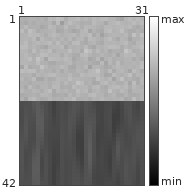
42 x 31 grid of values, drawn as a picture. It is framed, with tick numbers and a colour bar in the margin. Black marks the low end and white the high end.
The table splits into 2 rows of 1 panel. Panel 1,1: high, fine-grained, faint in contrast. Panel 2,1: low, streaked downward, faint in contrast.
